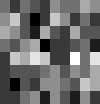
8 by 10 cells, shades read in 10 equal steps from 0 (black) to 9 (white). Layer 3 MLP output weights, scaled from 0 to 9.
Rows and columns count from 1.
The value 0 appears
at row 2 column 4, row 4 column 5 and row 7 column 2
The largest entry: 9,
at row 5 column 8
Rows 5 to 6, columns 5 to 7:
7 2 2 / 4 5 3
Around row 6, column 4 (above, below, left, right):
8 2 3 4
